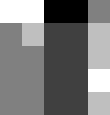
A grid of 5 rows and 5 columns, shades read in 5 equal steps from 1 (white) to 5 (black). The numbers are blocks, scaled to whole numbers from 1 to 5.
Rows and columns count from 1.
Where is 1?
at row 1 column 1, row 1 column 2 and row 4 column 5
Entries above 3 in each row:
2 2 2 2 2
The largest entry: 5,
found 2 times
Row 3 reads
3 3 4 4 2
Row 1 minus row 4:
-2 -2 1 1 2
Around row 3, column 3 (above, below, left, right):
4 4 3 4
